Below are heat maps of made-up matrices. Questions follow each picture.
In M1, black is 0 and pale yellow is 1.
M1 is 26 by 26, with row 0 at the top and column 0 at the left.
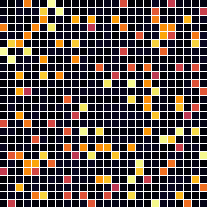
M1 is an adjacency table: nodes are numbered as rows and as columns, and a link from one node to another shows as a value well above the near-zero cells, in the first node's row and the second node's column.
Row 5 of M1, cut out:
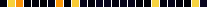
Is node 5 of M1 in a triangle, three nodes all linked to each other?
yes
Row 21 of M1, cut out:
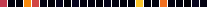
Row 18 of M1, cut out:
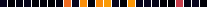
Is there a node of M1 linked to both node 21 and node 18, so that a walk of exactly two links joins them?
no
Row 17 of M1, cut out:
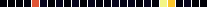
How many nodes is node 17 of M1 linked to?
3
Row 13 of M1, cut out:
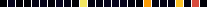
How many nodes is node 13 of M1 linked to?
4
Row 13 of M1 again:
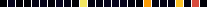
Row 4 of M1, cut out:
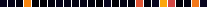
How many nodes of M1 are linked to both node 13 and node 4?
1
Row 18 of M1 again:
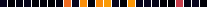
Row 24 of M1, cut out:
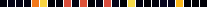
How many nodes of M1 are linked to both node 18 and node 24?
5
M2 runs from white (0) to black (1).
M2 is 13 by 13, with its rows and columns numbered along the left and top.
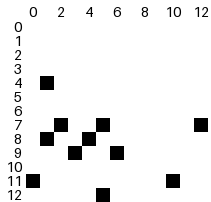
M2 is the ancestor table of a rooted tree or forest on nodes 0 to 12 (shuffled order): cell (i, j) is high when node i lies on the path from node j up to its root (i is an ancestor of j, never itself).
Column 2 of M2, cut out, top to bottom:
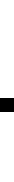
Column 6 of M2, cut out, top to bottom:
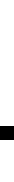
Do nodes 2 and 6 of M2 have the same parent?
no
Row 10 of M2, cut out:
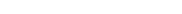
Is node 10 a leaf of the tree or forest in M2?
yes
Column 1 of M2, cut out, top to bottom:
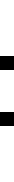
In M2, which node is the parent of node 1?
4
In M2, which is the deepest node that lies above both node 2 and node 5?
7
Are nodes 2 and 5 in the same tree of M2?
yes
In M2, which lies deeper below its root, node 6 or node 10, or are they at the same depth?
the same depth
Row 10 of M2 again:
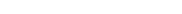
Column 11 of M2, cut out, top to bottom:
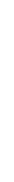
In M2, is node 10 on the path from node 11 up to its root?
no
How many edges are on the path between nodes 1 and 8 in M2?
2
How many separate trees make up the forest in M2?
4
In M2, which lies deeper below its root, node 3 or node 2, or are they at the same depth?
the same depth
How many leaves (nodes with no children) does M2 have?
7
